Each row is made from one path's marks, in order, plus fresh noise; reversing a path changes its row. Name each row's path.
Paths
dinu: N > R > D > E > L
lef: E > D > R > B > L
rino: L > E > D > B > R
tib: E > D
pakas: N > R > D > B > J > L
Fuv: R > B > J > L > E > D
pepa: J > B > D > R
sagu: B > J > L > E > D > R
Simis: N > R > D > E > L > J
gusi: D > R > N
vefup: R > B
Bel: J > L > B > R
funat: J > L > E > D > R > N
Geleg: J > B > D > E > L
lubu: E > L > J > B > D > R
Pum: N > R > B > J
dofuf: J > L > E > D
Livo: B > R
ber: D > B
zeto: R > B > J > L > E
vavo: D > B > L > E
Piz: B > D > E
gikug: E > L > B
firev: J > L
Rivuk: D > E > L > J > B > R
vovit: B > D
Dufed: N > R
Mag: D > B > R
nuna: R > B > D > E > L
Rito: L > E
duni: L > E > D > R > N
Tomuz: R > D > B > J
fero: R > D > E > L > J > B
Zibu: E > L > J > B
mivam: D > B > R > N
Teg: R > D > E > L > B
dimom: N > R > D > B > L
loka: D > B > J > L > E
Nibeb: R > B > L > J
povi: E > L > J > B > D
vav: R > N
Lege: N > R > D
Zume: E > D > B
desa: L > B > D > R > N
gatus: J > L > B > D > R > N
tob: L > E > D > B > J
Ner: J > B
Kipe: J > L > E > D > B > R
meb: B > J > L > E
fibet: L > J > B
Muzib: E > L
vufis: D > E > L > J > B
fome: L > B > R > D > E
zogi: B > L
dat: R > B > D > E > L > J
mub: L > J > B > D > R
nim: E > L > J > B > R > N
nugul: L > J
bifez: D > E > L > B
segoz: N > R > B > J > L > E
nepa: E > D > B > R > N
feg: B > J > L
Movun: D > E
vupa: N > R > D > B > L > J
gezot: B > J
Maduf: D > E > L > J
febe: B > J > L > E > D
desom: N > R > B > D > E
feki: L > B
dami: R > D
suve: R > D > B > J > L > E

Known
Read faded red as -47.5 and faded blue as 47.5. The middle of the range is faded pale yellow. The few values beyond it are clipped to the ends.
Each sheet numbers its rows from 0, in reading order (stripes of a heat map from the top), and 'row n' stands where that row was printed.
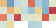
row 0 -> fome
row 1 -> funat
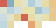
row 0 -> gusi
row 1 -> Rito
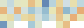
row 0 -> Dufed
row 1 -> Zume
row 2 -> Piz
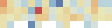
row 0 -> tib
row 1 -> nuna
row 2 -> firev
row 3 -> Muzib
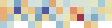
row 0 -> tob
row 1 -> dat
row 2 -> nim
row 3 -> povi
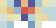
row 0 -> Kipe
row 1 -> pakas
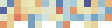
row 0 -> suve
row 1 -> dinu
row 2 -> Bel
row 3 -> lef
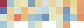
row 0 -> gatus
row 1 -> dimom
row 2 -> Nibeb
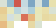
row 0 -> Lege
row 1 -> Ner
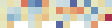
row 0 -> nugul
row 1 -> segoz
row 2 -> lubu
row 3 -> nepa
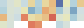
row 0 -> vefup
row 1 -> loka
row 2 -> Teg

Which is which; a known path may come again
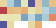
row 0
mub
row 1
lef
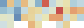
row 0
bifez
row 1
Lege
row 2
dofuf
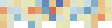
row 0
vovit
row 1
rino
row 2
zogi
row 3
zeto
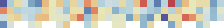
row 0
pakas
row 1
segoz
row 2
vav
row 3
Geleg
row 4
gikug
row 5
sagu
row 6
desa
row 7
Zume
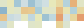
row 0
ber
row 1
Livo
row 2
dami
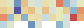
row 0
tob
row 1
Dufed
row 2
duni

